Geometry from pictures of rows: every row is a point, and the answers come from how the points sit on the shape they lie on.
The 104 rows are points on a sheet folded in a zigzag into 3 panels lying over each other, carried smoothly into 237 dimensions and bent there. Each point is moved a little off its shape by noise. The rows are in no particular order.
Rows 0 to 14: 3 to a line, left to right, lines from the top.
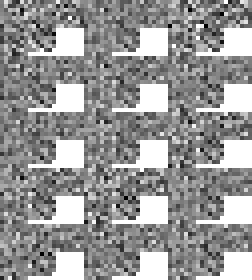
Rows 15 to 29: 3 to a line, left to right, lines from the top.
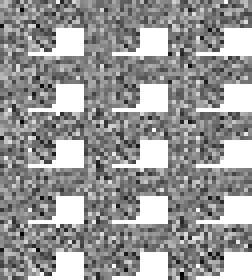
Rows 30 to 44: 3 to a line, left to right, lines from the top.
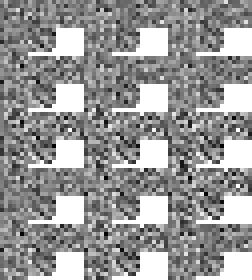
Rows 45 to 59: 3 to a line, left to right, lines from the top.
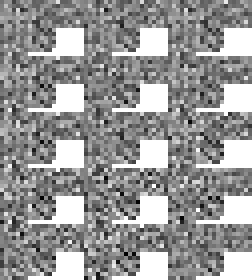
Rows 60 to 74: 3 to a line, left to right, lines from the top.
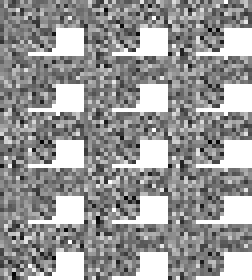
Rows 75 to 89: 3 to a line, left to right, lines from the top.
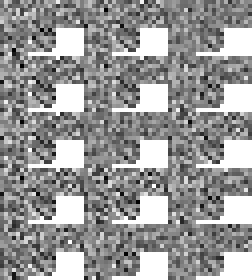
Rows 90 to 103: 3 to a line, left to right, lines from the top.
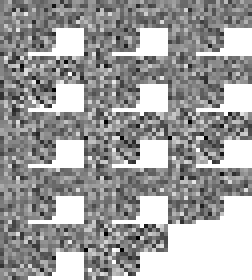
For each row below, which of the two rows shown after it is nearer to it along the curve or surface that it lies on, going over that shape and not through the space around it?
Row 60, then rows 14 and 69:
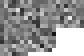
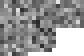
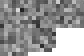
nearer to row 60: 69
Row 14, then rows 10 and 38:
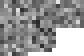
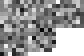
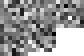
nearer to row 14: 38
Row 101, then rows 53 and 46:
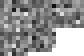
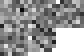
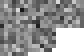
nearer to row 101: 53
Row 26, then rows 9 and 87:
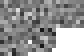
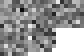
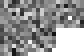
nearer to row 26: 87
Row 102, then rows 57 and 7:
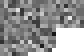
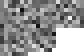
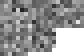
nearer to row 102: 57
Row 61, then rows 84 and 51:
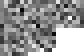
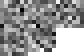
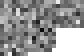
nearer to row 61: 84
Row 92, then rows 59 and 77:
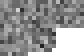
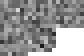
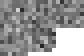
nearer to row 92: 77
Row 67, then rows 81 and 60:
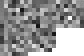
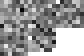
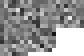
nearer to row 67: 60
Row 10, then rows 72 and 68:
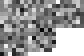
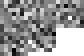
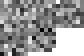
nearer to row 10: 68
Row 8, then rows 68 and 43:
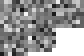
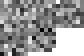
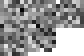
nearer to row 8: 68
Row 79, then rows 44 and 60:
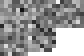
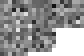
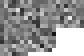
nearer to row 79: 44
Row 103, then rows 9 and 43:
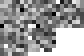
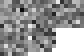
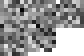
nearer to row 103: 43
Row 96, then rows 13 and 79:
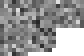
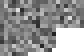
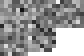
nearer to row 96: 79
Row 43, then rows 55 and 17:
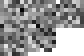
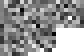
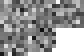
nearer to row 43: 55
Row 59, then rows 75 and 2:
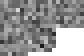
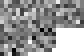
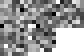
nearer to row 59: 2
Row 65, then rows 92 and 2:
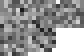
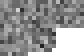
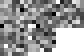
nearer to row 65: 2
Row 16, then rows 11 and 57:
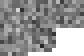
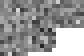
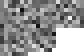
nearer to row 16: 57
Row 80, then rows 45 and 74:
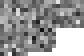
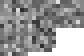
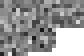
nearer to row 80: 74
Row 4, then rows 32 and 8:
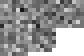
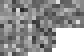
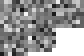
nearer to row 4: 32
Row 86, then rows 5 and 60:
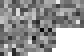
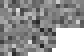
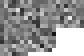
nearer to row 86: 5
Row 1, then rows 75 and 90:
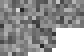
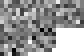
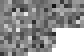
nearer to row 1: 90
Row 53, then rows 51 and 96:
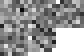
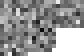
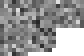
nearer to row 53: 96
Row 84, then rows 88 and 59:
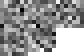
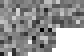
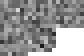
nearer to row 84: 59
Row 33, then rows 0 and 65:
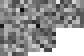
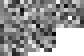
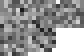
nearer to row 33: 0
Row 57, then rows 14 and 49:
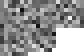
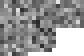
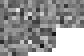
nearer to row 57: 49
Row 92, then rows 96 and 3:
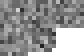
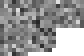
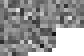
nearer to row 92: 3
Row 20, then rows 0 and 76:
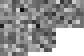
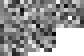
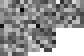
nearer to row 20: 76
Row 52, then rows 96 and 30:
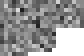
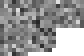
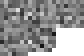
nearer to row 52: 30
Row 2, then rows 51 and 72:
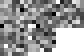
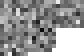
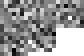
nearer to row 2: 72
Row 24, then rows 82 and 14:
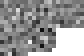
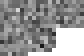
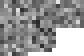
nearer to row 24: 14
